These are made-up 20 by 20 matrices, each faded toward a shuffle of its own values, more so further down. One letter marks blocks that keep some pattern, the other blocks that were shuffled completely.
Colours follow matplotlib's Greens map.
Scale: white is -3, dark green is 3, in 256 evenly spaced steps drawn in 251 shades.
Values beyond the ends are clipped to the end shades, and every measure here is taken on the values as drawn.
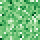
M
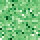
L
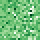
M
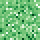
L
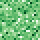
L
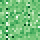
M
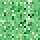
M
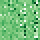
M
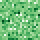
L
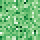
M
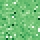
L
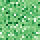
L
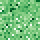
L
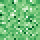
M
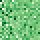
M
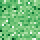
L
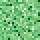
L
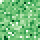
L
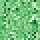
M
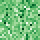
L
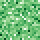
L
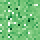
M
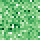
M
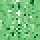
M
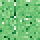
M
